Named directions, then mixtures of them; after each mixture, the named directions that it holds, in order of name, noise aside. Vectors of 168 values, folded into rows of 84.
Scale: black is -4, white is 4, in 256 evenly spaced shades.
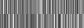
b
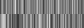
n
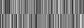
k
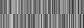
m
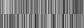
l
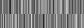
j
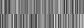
b, k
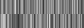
n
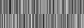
j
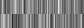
k, n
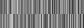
m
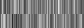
k, n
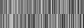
m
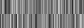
k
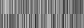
l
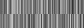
m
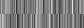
k, n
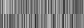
l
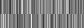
j, n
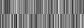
k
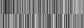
l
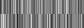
j, n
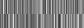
b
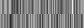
k, m
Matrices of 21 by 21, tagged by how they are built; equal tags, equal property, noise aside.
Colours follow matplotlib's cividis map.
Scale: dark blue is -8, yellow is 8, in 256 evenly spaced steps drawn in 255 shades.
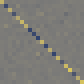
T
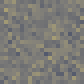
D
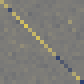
T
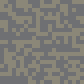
D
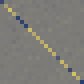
T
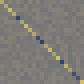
T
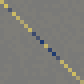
T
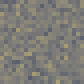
D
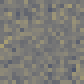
D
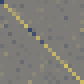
T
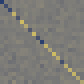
T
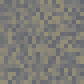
D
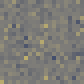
D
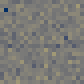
D
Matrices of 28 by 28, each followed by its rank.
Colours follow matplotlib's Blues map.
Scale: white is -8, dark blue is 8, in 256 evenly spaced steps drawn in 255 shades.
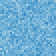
full rank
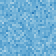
full rank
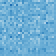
five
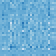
five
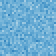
full rank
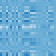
two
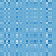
one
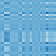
one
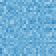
five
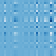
one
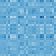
two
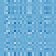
two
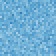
full rank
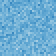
full rank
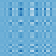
one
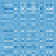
two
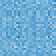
five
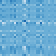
two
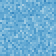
full rank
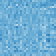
five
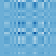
one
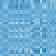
two
